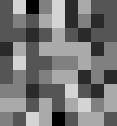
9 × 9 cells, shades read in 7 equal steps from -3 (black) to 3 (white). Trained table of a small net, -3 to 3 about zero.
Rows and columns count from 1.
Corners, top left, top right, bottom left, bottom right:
-1 -1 0 -1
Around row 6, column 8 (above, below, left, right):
0 -2 -2 -2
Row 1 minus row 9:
-1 3 -5 -1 5 -1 0 -2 0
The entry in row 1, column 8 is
-1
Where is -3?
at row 1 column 3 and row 9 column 5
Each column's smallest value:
-2 -1 -3 -1 -3 -2 -2 -2 -2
